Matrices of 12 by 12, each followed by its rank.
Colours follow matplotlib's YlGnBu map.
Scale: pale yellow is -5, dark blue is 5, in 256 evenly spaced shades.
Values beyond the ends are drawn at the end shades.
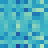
two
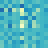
two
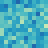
full rank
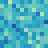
full rank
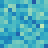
full rank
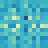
two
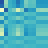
one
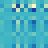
one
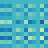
one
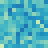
full rank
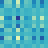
one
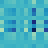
one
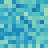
full rank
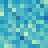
full rank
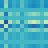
one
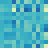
two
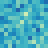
full rank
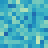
full rank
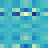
one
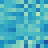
two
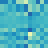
two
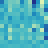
two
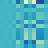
one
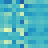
two
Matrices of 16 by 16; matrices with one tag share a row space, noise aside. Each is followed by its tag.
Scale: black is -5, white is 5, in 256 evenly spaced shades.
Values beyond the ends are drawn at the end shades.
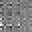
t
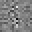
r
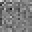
t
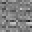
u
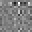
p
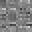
u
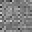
t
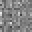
t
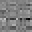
u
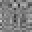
p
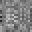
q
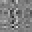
r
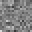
q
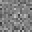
p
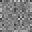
p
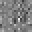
p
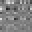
q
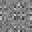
p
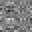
q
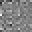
t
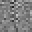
r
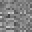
q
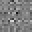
r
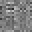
q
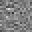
q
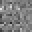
t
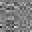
q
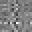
r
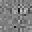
p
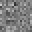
q
